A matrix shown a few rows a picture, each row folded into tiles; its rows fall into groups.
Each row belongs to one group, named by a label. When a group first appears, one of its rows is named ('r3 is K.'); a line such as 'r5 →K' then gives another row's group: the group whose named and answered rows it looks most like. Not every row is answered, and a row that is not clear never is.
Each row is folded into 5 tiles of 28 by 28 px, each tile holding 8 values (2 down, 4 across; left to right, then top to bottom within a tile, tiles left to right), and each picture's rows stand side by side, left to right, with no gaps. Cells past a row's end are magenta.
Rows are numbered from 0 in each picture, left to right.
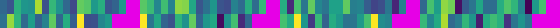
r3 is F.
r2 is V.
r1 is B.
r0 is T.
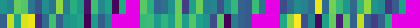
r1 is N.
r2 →T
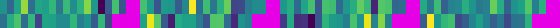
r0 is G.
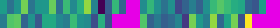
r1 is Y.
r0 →G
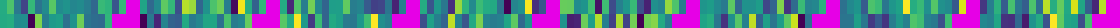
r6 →Y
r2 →V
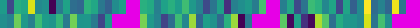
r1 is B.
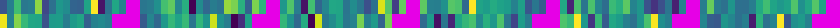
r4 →V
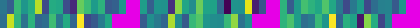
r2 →B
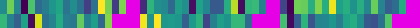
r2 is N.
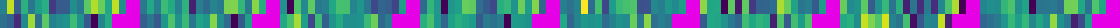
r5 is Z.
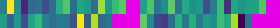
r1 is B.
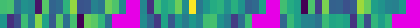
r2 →Z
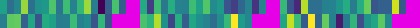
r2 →G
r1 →V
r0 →G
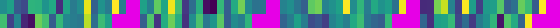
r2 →Y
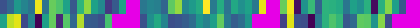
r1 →Y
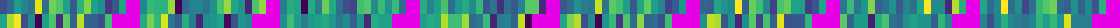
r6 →F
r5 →T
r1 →F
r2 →Z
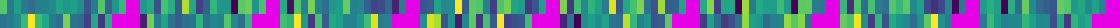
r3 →T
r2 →V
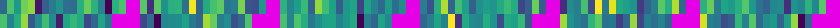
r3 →G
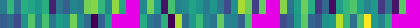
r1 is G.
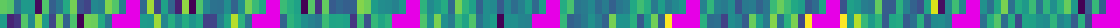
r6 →N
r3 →B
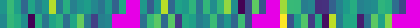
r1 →G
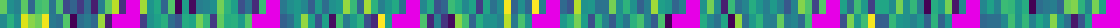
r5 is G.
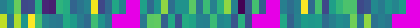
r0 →N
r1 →G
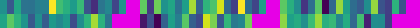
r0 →V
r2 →N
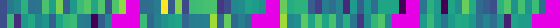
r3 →Z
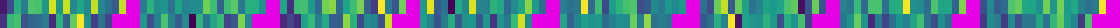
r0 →Y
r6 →Y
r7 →Y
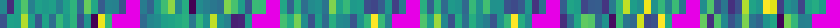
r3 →V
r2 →V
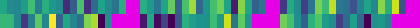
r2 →Z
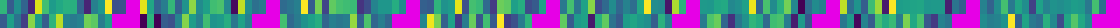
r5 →G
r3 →T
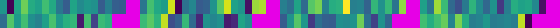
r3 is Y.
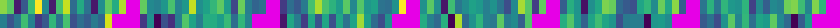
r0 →Y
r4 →Z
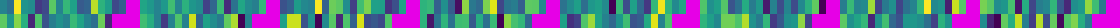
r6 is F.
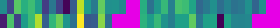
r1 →B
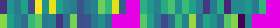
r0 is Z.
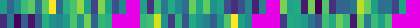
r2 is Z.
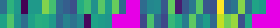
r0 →Z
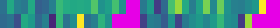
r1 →Y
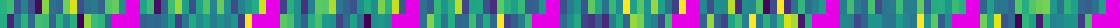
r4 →Y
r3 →T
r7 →T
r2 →Z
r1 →Y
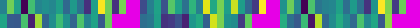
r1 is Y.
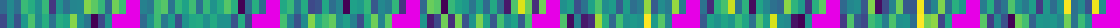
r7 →F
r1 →G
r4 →F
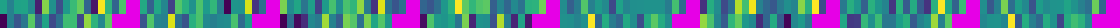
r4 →G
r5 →Z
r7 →G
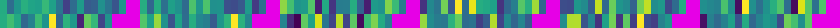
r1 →V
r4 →T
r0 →B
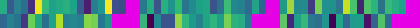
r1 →F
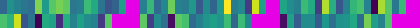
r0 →T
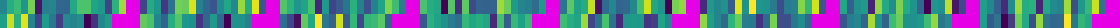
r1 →Z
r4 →F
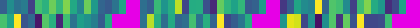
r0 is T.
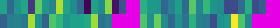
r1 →V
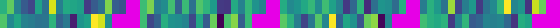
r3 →F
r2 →B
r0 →V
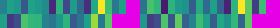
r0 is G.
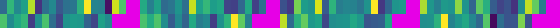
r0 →F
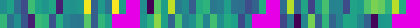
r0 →F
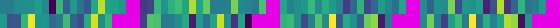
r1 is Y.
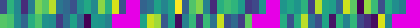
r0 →Z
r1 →T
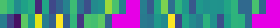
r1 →G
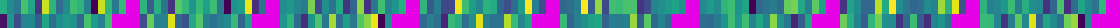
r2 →B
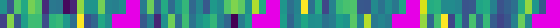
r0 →T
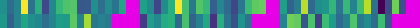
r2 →G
